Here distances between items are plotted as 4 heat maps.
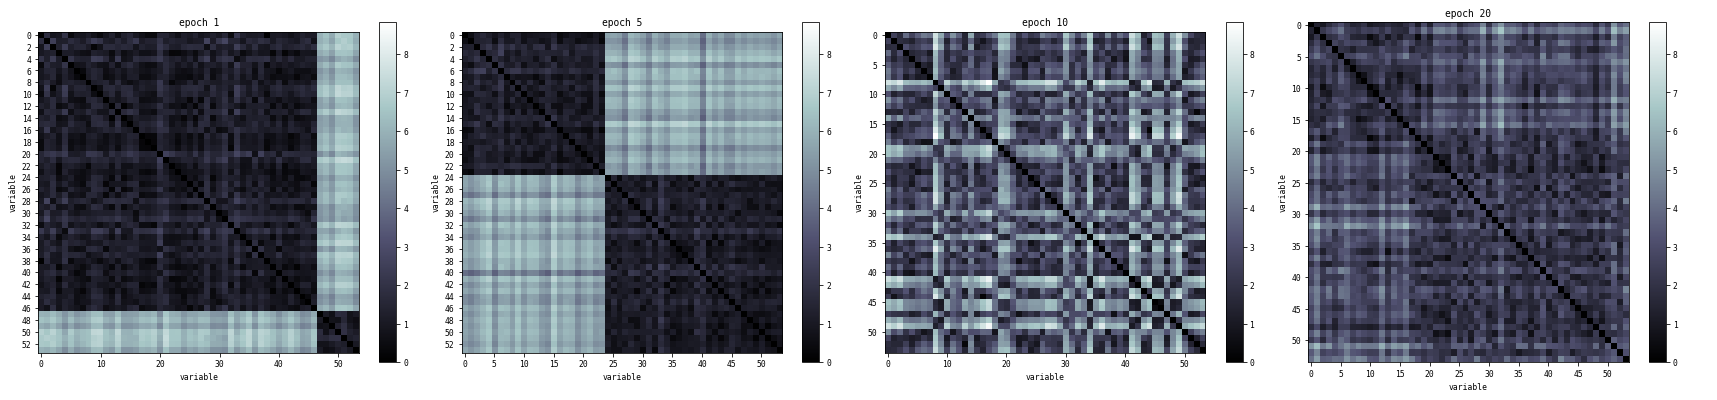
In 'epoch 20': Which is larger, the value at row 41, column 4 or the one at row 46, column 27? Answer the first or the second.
the first
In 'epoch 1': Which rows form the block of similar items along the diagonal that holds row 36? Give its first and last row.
0 to 46
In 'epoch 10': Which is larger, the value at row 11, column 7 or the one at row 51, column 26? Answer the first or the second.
the second
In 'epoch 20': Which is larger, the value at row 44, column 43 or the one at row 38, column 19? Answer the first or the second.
the first
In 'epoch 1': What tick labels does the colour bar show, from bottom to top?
0, 1, 2, 3, 4, 5, 6, 7, 8
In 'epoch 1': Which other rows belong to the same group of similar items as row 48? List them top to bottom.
47, 49, 50, 51, 52, 53
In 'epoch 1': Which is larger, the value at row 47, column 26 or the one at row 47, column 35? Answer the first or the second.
the second
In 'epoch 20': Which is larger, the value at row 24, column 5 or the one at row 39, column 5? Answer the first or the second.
the second
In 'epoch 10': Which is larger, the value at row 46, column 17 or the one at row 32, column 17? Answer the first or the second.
the first
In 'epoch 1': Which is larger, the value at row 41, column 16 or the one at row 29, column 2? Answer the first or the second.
the second
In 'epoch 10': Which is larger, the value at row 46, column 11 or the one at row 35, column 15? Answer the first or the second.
the first
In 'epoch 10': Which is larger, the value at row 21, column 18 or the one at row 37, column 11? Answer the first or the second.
the first
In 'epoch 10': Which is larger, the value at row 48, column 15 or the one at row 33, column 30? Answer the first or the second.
the first
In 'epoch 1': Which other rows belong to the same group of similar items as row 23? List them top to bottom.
0, 1, 2, 3, 4, 5, 6, 7, 8, 9, 10, 11, 12, 13, 14, 15, 16, 17, 18, 19, 20, 21, 22, 24, 25, 26, 27, 28, 29, 30, 31, 32, 33, 34, 35, 36, 37, 38, 39, 40, 41, 42, 43, 44, 45, 46
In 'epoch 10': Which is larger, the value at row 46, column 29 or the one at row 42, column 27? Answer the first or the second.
the second
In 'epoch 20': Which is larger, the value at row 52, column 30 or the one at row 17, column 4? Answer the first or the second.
the first
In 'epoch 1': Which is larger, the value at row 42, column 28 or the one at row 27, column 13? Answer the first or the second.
the first
